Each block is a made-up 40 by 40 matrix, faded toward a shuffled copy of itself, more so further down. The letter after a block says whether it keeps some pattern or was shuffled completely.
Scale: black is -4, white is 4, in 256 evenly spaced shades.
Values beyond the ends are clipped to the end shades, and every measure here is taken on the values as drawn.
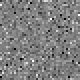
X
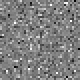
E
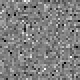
E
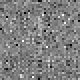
E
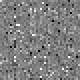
E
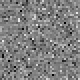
X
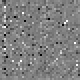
E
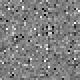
E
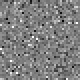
E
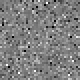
X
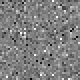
E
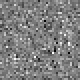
E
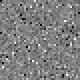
X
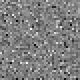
X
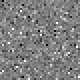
X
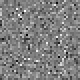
X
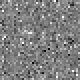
E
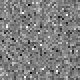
X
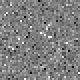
X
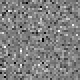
E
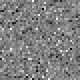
X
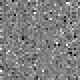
E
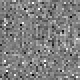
E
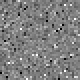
X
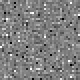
E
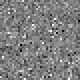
X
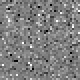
E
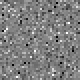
X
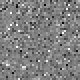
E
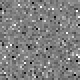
X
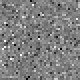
X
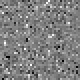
E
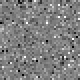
X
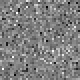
X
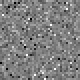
X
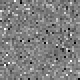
X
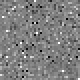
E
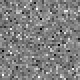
X
